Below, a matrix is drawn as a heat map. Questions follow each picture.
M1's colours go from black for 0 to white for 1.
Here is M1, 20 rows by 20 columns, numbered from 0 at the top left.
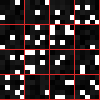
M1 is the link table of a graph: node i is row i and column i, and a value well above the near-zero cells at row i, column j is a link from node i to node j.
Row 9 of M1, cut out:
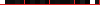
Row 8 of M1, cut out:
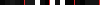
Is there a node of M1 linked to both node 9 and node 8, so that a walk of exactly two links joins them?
no
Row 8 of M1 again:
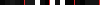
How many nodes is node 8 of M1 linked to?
3
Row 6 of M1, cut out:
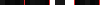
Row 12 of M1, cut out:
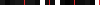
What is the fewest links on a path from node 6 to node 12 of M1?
3
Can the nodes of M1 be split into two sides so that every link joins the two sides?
no
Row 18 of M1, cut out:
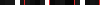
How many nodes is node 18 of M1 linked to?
3
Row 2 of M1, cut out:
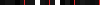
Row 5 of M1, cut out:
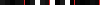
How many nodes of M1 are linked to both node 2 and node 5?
1
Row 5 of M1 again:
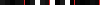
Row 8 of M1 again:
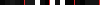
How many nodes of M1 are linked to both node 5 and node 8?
2
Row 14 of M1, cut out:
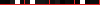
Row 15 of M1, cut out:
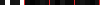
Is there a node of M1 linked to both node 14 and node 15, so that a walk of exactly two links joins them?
no
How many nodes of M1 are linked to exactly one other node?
0
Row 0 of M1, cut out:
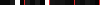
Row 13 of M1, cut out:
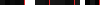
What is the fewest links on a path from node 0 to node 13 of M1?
4
